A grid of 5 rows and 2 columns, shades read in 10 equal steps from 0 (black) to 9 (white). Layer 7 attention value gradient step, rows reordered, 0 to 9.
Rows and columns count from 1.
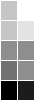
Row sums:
16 15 10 9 1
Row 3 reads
5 5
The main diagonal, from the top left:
7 8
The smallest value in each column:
0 1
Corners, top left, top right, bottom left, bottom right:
7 9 0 1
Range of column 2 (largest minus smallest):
8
